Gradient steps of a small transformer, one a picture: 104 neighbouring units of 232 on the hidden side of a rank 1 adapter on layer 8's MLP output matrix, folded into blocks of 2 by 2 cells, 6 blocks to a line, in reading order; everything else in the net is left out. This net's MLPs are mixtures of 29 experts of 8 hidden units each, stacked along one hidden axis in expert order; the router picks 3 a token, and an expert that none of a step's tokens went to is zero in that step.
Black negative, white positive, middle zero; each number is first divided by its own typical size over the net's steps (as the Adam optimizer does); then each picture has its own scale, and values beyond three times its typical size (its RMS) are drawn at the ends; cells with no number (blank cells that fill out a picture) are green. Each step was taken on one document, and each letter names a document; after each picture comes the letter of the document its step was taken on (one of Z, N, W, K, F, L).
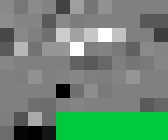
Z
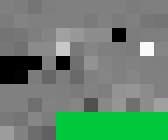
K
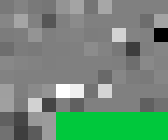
Z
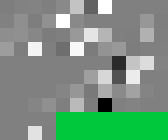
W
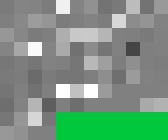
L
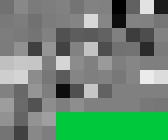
L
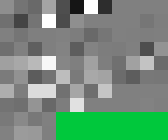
W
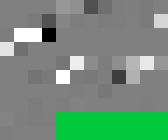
W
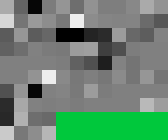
K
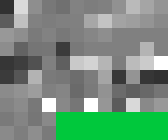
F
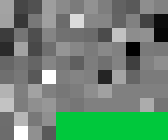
F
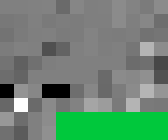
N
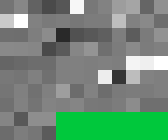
Z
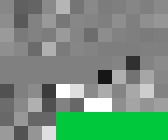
Z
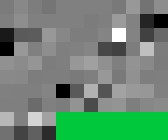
Z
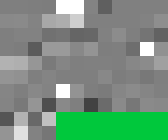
N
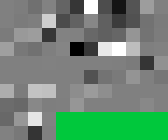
W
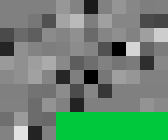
W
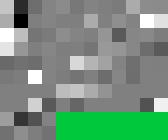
K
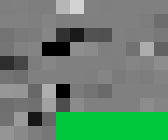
N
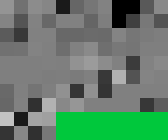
L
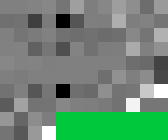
N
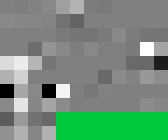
N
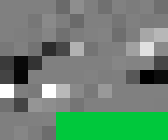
N
